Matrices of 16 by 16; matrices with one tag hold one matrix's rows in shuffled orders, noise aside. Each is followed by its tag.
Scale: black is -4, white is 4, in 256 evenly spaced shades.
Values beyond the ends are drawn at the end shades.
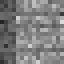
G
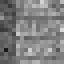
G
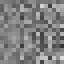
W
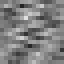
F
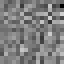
W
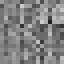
W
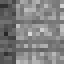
G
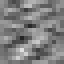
F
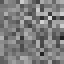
W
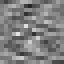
F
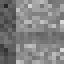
G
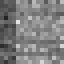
G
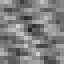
F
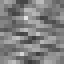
F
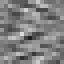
F
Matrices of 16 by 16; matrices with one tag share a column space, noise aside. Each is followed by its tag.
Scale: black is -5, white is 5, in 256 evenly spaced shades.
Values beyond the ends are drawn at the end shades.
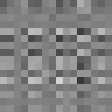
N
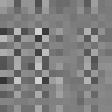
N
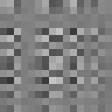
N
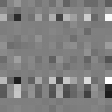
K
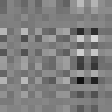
N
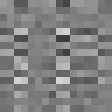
N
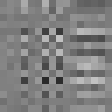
N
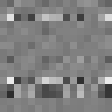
K
